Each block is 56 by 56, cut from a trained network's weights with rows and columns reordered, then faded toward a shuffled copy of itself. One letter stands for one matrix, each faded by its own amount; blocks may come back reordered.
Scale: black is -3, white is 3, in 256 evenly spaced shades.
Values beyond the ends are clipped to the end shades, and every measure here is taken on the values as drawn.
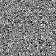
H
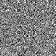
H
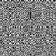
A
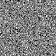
H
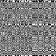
A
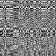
A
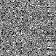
H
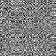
A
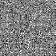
H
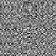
A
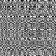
A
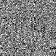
H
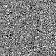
H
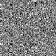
H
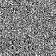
H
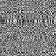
A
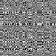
A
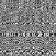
A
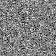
H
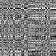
A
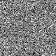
H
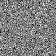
H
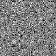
H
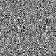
H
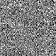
H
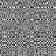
A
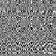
A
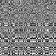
A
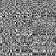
A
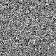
H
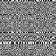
A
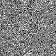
H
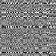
A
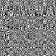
A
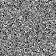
H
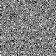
H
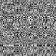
A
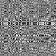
A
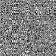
H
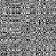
A
